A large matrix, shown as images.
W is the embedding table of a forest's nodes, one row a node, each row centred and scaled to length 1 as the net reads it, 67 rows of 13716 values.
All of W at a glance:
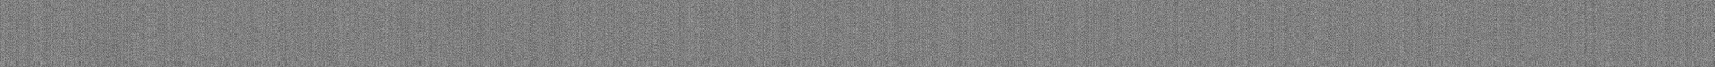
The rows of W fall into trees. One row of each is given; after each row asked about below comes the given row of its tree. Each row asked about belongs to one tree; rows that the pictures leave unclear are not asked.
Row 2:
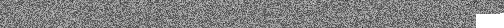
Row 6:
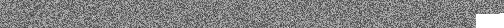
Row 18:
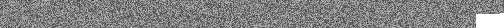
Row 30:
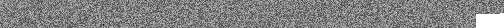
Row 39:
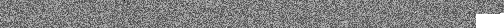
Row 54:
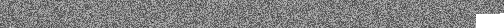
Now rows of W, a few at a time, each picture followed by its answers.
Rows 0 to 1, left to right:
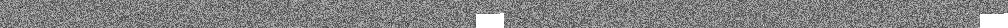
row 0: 18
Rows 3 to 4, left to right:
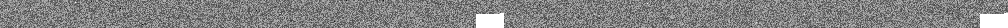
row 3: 18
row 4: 39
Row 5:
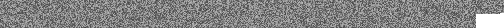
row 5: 39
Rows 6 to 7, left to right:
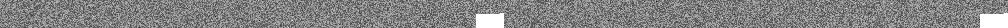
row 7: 30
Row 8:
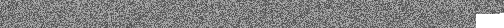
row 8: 54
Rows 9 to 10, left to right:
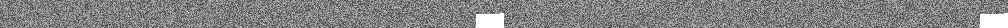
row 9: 54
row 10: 54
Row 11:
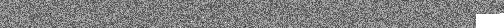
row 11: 18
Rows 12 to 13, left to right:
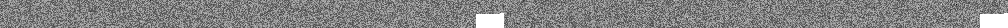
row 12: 18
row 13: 30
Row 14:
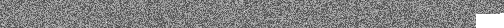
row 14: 2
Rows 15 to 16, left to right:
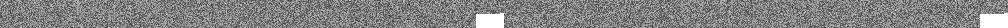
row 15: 54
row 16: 39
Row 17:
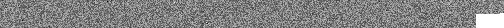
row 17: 6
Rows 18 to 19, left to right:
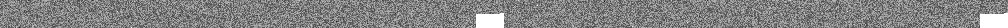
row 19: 39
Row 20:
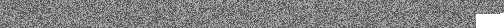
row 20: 39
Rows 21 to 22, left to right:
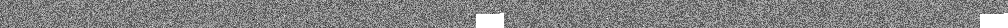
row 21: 54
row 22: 30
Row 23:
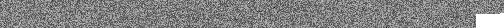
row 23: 18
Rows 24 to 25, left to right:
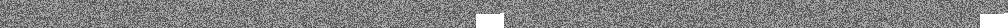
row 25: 18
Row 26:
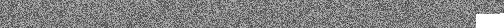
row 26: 54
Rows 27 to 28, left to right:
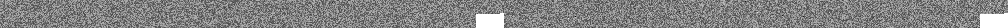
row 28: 39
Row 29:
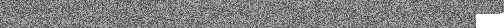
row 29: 39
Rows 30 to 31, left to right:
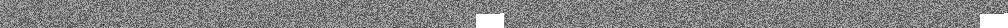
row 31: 30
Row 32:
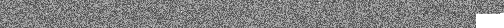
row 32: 39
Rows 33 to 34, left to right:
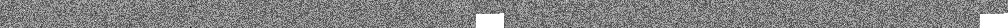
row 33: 54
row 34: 54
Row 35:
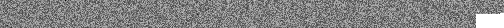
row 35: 39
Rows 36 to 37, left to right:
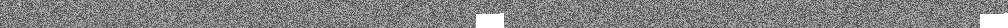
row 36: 54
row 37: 18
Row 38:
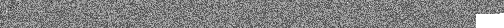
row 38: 54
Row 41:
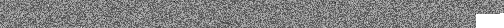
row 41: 30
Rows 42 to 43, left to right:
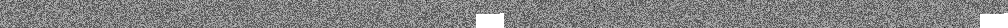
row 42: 6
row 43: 30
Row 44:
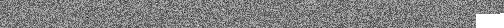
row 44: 2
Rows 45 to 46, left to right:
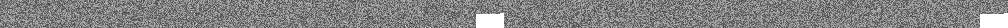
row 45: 39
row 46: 30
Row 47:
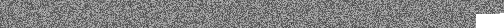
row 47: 54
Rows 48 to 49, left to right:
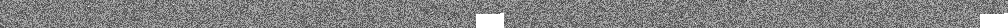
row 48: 39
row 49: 30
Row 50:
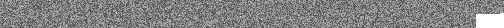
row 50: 30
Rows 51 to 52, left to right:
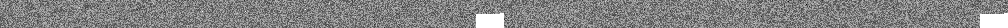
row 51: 54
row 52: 2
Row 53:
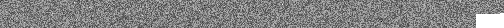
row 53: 18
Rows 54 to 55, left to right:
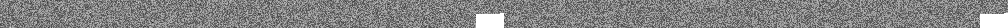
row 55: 39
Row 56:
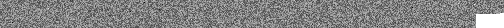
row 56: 2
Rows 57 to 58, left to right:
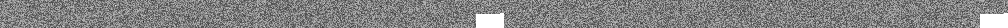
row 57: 18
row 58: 6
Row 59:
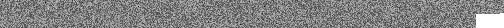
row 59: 6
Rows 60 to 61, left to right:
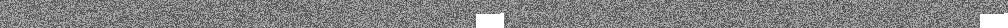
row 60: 18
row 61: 30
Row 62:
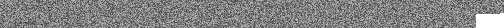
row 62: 30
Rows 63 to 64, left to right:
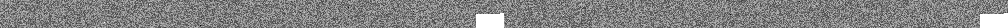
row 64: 30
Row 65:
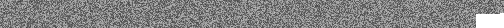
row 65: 30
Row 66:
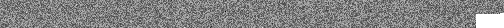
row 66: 39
